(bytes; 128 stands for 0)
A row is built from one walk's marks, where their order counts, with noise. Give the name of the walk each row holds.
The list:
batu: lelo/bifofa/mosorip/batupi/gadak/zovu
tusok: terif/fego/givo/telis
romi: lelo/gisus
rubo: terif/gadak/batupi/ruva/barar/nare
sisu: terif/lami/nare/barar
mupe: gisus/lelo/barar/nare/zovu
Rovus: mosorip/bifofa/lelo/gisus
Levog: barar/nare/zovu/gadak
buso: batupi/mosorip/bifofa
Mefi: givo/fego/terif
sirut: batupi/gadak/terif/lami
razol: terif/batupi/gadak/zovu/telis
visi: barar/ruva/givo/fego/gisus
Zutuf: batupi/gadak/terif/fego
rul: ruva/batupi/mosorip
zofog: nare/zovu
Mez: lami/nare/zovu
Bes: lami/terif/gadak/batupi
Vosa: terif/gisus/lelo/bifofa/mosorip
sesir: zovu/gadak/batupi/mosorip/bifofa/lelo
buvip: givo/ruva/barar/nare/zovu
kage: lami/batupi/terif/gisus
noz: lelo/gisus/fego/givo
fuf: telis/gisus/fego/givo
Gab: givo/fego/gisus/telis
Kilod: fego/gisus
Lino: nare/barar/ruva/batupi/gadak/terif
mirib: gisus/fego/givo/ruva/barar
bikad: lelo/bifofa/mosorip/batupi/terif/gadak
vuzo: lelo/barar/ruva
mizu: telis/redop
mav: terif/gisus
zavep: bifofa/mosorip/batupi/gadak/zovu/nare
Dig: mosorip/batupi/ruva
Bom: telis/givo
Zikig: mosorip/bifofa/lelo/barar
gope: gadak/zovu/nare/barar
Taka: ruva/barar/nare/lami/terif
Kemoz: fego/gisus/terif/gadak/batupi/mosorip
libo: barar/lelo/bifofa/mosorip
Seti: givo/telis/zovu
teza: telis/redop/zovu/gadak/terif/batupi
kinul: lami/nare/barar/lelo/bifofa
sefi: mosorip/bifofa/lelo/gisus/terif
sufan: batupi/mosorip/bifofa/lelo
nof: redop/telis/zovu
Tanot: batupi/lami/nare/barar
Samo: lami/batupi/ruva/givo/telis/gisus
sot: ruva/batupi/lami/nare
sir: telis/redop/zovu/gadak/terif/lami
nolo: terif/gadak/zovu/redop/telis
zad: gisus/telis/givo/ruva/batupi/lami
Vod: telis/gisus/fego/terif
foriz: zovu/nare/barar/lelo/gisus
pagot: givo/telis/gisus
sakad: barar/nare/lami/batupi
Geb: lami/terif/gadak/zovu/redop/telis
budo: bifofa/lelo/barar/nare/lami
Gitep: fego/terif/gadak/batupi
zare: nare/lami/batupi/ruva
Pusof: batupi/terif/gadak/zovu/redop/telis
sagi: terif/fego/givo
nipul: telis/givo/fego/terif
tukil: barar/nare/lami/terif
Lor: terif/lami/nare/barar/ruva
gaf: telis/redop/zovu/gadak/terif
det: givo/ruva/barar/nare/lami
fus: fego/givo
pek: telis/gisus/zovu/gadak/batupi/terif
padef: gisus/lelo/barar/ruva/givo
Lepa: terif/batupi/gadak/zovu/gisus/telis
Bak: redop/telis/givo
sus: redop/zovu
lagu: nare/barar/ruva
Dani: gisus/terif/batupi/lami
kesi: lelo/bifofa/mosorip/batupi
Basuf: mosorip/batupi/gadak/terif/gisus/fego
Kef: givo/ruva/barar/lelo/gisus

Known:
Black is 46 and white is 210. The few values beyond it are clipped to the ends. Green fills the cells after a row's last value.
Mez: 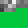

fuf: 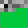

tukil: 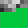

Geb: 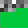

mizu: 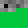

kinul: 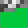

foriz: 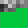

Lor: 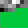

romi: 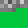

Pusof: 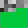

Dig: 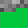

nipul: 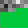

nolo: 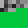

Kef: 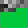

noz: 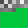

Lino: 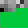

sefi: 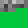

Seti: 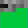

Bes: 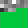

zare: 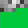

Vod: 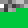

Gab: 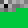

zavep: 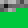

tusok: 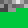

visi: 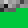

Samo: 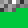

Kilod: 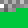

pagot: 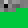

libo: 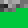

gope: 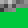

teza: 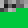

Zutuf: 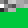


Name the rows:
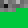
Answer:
Bom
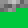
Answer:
buso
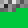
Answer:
zad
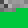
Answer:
fus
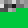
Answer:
pek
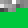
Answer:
kage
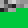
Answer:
razol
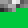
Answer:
sisu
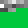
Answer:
Basuf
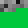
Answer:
sus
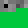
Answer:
Bak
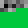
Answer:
gaf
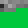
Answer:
zofog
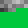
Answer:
sagi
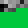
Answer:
buvip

